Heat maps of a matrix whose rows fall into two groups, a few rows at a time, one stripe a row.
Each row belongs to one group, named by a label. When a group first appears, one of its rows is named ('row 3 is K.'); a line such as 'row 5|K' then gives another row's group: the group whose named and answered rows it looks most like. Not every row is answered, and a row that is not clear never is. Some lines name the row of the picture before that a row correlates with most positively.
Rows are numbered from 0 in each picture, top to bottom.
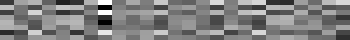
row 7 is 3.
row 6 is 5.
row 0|5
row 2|5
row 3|3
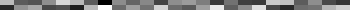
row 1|5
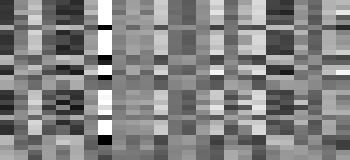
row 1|5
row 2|5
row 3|5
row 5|3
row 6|5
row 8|5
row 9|5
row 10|5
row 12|3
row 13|5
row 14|5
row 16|3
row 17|3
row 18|5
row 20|5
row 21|5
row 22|5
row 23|3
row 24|5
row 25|5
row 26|5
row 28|3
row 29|3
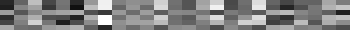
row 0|5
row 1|5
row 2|3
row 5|3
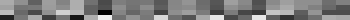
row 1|3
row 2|3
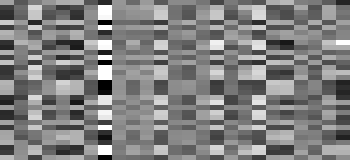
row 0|3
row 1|5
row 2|5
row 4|3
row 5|5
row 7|3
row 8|5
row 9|5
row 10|3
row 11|5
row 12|3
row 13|5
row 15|5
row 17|3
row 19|5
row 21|3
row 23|5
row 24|3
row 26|3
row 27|3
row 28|3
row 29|5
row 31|3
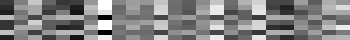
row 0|5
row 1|5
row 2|5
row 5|5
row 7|5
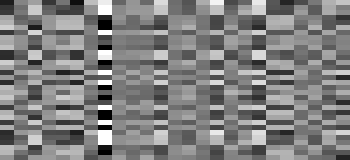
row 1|5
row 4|3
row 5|3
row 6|5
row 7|3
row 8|3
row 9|3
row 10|5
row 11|5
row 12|3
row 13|3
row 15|3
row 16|5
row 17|3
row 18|3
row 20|3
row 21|5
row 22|3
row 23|3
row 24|5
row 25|3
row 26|5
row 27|5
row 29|3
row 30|3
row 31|3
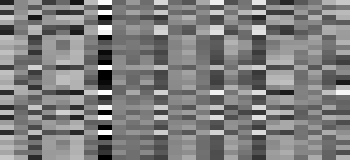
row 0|5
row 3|3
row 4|3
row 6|5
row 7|3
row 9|3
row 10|3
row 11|3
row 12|3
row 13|5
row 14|3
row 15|3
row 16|3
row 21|5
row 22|3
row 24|3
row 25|3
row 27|3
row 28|3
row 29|3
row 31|3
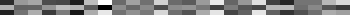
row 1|3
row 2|5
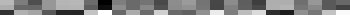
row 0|3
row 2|5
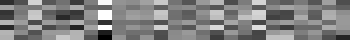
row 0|5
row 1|3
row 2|5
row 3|5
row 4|3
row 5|5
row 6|3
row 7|3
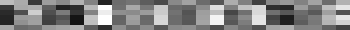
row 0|3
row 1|5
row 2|5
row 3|5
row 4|5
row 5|3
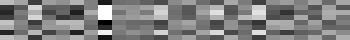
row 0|3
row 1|5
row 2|5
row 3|5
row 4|3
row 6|5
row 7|3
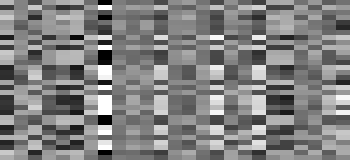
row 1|5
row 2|3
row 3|3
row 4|3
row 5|3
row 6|3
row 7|5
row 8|3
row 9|5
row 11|3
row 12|3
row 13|5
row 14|5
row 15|5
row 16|3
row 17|5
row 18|3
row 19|5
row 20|5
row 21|5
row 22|5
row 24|3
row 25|5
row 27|3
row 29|5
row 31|3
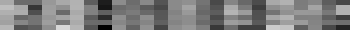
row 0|3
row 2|3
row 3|3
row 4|3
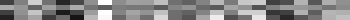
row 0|5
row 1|3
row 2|5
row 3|5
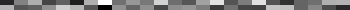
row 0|5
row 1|3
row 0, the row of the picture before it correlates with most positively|3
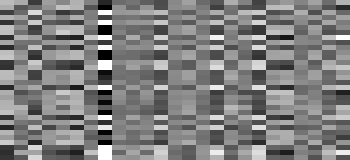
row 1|3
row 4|5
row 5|3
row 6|3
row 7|5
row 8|3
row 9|5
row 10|3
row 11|3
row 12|5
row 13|5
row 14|3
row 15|3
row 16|3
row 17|5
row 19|3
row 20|3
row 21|3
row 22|3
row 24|3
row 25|5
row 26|3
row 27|3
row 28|3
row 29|5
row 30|5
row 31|5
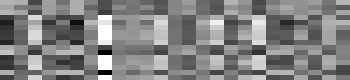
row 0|3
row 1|3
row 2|3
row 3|5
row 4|5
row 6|5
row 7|5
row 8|5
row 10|3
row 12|5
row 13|5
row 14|3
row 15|5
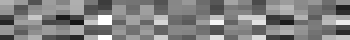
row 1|3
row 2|3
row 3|5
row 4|5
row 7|5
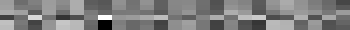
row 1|3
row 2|3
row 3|5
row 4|3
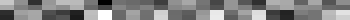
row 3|5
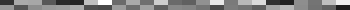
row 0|5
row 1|3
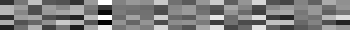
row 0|5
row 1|3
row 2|3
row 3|5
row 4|3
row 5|5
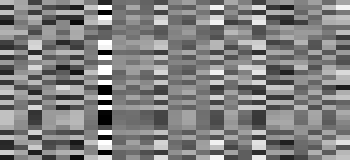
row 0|3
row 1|5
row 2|3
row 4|5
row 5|3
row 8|5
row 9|5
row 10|3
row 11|5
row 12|3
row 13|5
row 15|3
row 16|5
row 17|3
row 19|5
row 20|3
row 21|5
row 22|3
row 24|3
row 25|3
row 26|5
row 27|3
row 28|5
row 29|5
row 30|3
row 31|5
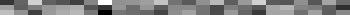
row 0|5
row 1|3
